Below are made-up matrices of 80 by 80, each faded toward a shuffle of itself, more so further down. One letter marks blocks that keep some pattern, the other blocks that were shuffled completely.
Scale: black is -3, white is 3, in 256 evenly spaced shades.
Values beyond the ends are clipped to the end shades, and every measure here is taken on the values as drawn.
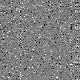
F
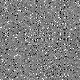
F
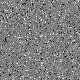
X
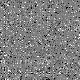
F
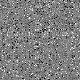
F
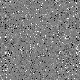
F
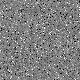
X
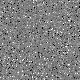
X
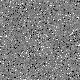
X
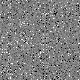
F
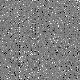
F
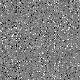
F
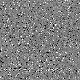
F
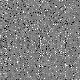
F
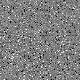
F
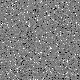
X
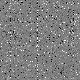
F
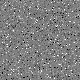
X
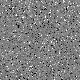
X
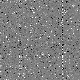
F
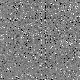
F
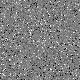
X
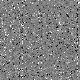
F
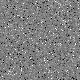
X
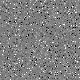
F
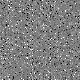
F
